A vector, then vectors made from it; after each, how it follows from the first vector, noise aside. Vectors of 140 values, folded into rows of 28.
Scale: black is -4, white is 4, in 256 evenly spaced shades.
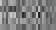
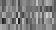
wrapped around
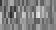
sign-scrambled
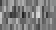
sign-scrambled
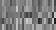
wrapped around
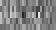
sign-scrambled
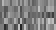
wrapped around
